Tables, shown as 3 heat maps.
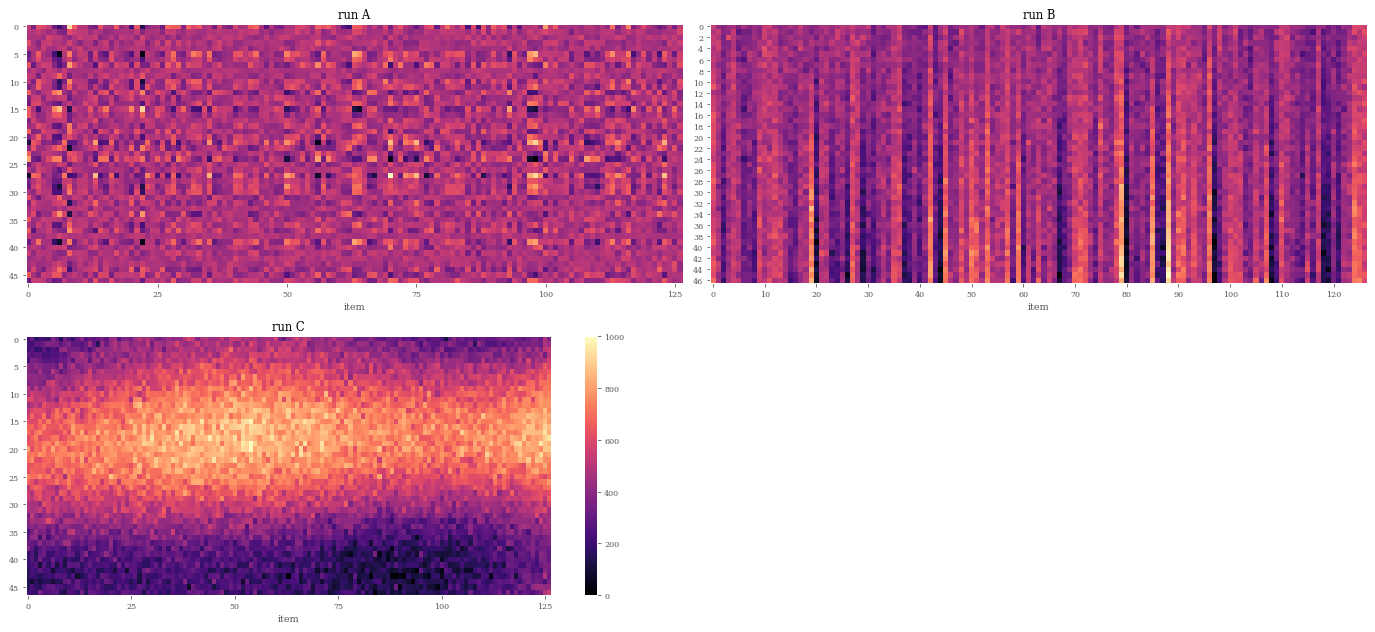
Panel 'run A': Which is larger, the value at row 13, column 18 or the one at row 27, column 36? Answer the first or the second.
the first
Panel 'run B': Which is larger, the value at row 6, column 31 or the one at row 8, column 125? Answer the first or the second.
the second
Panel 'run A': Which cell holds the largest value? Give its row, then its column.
27, 70
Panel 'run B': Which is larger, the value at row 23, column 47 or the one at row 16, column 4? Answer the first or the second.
the second
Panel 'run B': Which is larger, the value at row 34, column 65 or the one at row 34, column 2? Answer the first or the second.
the first
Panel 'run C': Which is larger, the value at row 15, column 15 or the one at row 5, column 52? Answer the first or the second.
the first
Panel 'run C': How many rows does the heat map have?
47
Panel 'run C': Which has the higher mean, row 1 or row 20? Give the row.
20
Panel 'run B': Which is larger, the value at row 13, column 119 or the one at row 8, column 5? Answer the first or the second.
the second
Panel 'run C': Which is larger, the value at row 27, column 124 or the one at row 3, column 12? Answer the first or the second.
the first
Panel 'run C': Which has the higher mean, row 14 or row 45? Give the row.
14
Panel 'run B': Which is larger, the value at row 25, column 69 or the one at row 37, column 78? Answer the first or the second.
the second
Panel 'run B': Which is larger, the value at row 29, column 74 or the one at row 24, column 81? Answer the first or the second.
the second
